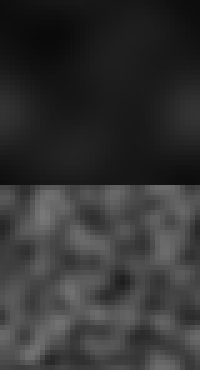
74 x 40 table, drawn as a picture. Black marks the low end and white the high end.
It is made of 2 by 1 panels. Panel 1,1: very low, smooth, faint in contrast. Panel 2,1: low, blotchy.
